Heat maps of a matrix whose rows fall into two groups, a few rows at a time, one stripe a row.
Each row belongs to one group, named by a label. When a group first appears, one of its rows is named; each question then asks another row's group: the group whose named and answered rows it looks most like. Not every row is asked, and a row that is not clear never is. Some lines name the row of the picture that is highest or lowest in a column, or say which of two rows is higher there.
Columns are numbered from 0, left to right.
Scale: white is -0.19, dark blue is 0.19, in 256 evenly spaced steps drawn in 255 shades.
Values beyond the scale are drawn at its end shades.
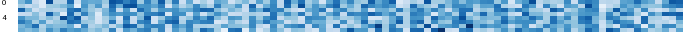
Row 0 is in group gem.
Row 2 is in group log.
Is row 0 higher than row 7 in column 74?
No
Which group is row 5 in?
log
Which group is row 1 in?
gem
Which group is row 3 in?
gem
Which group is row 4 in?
log
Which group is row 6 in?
gem
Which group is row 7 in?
log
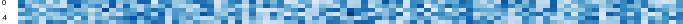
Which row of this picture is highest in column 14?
4
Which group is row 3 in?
log
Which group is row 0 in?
log
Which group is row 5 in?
gem
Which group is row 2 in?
gem
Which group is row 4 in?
gem
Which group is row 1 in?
log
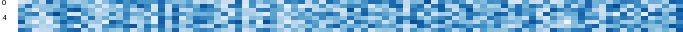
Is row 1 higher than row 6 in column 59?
Yes
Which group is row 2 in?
log
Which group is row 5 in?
log
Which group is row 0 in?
gem
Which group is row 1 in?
log
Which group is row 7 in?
log
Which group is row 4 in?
log
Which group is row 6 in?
gem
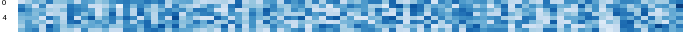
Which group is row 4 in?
gem
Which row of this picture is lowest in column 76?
0
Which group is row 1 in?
log
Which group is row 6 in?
gem
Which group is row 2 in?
log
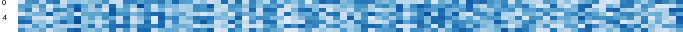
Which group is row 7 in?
log
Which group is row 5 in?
log
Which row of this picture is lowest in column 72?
4
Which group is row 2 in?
log
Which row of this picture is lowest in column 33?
6
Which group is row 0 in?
gem
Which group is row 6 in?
gem
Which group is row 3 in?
gem
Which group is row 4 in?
log
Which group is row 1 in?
log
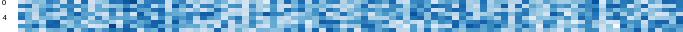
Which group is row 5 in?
gem
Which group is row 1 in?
log
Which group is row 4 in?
log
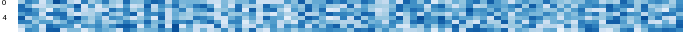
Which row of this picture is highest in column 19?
0
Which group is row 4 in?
log
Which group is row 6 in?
gem
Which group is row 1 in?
log
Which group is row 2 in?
log
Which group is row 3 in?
gem
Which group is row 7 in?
gem
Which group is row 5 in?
log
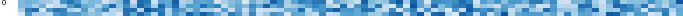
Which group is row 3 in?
log
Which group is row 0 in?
log
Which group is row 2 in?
gem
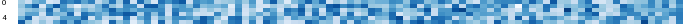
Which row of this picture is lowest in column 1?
0
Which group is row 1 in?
gem
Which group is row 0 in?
log
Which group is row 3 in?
gem
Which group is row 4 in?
log
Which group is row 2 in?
gem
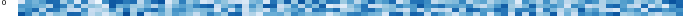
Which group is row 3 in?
log
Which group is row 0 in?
gem
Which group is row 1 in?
log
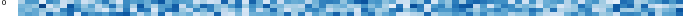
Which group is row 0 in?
gem
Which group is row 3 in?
gem
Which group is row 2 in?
log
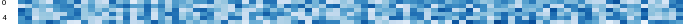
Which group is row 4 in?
log
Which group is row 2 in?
log
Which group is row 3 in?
log
